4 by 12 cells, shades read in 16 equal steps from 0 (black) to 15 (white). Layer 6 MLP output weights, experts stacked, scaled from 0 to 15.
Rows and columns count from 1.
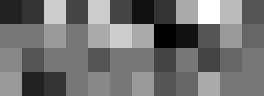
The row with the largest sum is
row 2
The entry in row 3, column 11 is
6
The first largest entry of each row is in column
10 6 1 10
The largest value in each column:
9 7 12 7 12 12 10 5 10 15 11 7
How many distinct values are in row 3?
5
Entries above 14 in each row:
1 0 0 0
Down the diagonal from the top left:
2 7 7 7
